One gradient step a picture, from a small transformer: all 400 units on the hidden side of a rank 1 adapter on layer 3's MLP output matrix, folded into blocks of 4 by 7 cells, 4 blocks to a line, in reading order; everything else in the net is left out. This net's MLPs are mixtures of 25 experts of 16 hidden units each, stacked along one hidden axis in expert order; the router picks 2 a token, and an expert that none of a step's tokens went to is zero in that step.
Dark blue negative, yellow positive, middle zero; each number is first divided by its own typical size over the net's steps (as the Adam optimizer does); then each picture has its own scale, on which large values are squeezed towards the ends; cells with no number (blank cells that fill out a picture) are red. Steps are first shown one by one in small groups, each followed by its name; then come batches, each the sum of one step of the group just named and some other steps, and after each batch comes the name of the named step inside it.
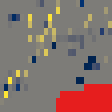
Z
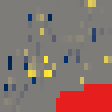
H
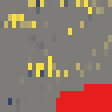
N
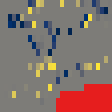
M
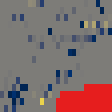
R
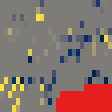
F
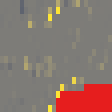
N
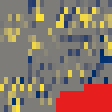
F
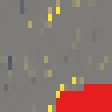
H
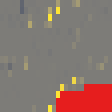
M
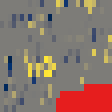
H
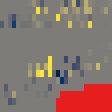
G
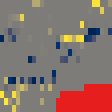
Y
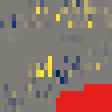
G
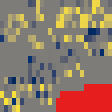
Y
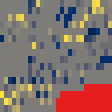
Y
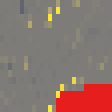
Y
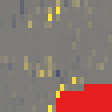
G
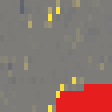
Y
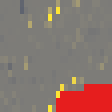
Y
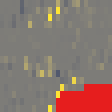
G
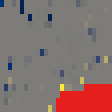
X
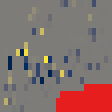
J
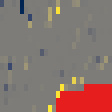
X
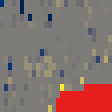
X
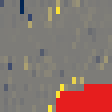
X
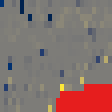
X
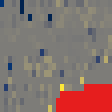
X
